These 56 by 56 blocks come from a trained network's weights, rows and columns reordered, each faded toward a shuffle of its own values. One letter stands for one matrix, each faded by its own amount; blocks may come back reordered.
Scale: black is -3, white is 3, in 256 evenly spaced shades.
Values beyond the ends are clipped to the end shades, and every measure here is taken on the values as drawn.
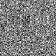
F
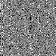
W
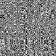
F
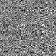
F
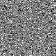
W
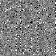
W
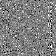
W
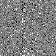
W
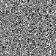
W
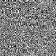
F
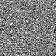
W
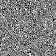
W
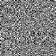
F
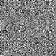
F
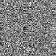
F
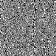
W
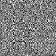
F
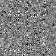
W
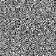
F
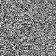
F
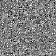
W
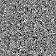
W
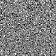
W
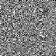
F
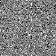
W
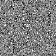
W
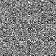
F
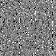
W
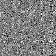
W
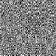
F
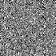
W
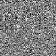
F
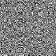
F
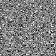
W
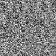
F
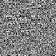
F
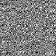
F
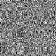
F
